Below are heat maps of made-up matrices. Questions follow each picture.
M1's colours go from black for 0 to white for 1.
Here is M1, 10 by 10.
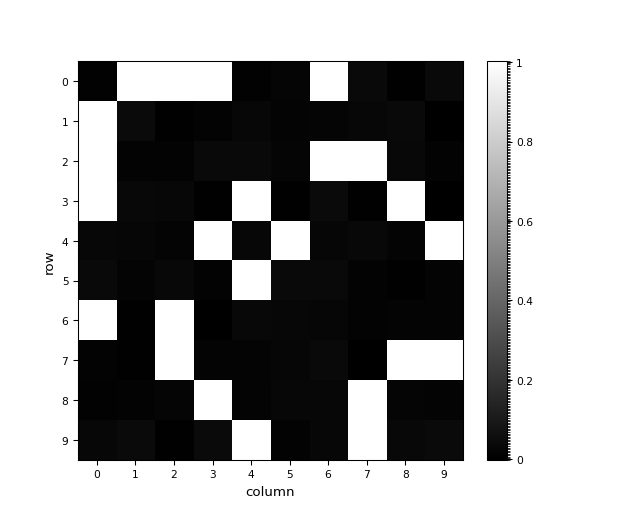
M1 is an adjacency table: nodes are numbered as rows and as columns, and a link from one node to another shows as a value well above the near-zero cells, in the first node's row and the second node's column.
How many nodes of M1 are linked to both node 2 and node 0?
1
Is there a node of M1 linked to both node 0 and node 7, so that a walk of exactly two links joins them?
yes
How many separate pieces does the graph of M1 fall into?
1
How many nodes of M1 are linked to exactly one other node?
2
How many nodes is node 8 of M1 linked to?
2
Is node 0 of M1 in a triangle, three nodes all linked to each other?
yes
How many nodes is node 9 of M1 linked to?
2
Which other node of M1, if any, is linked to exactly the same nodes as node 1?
none
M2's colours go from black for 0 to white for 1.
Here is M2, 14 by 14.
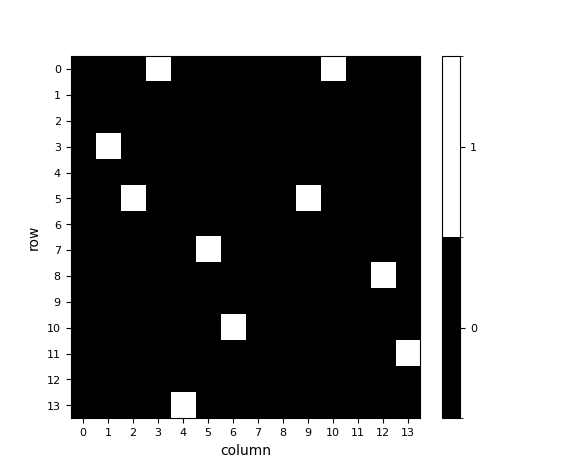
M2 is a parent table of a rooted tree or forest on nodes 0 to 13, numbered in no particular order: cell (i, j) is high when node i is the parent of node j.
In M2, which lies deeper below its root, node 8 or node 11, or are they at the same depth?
the same depth
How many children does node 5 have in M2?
2
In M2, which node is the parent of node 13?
11
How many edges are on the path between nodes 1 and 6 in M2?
4
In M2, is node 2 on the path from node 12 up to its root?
no
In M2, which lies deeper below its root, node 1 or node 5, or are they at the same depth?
node 1
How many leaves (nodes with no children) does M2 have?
6
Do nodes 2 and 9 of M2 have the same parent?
yes
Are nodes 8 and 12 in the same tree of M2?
yes
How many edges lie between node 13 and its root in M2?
1
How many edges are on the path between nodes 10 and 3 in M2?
2
